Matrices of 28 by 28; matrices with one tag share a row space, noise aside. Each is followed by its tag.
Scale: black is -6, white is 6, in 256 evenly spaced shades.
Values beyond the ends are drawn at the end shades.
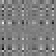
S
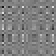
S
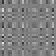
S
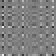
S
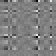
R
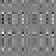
S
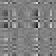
R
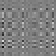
S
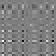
S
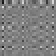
S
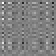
S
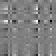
R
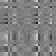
R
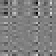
R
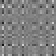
S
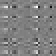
R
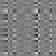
R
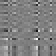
R
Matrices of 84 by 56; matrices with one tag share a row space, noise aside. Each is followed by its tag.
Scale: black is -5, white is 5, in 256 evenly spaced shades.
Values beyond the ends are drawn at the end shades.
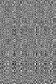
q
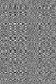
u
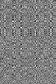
q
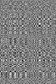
u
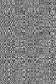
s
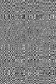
s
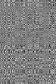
s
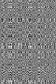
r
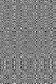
q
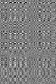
u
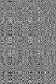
r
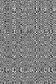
q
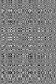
r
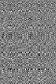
r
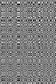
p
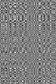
u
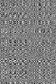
u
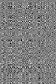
r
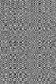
u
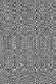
q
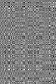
s
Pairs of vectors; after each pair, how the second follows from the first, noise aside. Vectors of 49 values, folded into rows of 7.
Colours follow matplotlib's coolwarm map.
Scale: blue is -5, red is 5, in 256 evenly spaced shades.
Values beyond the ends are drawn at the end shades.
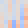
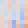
copied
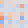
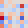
scaled up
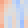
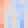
copied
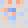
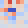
scaled up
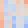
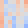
copied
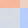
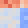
scaled up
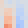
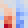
scaled up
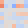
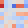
scaled up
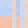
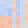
copied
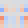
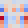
scaled up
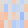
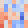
scaled up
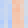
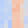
copied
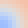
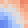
scaled up
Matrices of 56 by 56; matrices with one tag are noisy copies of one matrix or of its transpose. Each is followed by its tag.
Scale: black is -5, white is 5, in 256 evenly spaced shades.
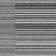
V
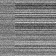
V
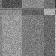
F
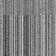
V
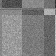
F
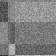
F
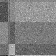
F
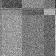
F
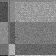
F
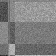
F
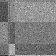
F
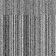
V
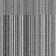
V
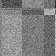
F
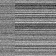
V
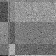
F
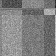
F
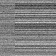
V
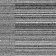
V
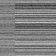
V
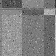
F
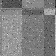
F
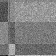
F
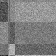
F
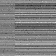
V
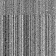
V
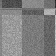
F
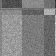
F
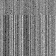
V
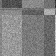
F
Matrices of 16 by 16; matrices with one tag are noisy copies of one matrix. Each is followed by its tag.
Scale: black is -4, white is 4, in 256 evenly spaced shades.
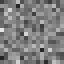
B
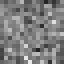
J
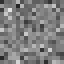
B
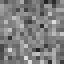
J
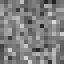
J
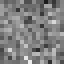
J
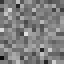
B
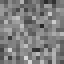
J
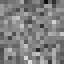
J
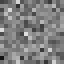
B
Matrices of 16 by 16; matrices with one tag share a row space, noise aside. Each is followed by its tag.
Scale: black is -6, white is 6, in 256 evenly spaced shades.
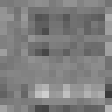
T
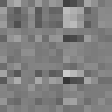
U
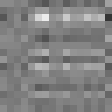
T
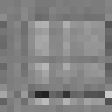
T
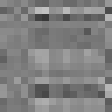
T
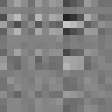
U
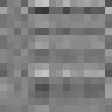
T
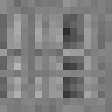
U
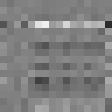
T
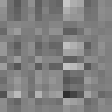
U
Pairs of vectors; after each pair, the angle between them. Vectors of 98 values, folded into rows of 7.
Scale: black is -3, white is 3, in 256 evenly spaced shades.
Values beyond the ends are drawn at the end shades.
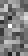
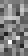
orthogonal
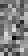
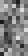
partly opposed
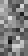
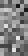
partly aligned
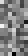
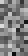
nearly parallel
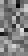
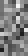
nearly opposite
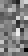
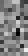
nearly opposite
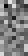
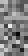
orthogonal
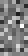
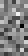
nearly opposite
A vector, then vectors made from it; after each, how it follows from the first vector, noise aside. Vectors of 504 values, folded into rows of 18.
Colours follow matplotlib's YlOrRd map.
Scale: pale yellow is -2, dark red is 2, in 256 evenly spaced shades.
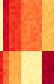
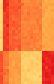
shrunk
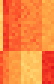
shrunk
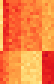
shrunk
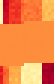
partly zeroed
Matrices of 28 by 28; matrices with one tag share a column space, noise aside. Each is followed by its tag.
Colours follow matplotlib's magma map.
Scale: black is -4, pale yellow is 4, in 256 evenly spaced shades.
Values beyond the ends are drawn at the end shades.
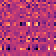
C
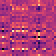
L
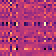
C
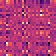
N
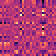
N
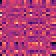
N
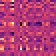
C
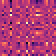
N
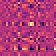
C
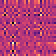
N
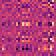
C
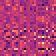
L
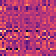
L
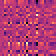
N
